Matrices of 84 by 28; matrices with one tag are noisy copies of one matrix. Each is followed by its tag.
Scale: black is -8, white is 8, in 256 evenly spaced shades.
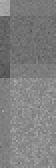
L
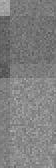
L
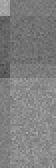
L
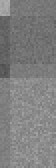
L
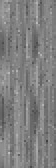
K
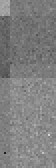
L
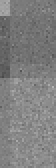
L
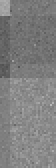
L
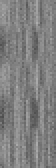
K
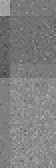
L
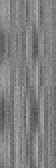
K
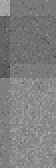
L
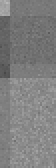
L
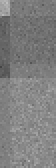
L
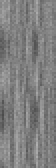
K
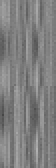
K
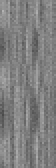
K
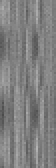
K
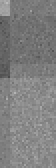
L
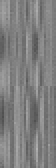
K
